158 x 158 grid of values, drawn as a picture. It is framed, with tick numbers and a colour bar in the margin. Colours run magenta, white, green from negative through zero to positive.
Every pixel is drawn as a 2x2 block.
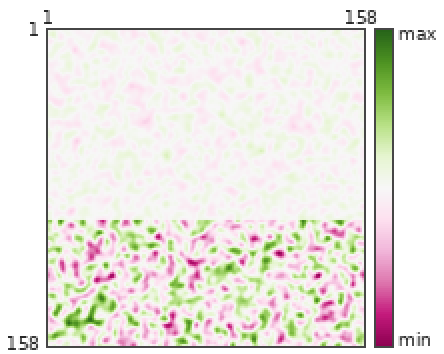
The distribution is heavy-tailed on both sides. The field is mottled with small blotches. The halves do not mirror each other. The top part is calmer, up to a seam about 60% of the way down. There are no regular stripes.
